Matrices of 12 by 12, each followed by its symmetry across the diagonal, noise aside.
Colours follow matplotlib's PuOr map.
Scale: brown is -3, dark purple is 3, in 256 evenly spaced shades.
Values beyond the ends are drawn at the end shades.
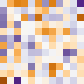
antisymmetric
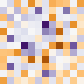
symmetric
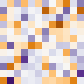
antisymmetric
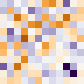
symmetric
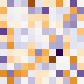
antisymmetric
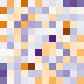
symmetric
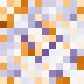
symmetric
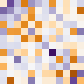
symmetric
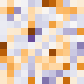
symmetric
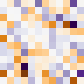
antisymmetric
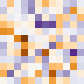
antisymmetric
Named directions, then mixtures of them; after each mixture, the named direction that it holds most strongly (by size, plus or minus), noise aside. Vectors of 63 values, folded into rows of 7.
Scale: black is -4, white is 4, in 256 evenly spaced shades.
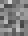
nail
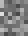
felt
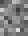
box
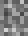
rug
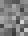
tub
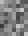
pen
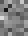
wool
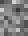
box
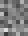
rug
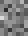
wool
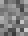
tub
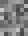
box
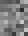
pen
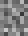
rug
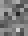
pen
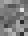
tub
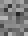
wool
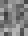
rug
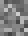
wool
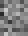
felt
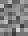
nail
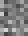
felt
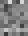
nail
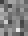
box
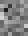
wool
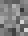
tub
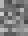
felt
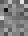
wool
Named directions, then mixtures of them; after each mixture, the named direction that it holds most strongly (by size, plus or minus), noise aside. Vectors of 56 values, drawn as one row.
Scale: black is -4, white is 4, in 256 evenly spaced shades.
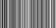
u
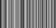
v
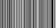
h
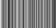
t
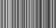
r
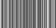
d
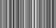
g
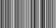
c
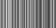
r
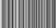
t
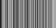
t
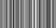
g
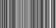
u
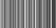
g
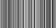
g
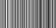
r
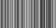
c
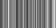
t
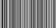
u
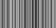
g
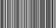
c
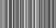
g
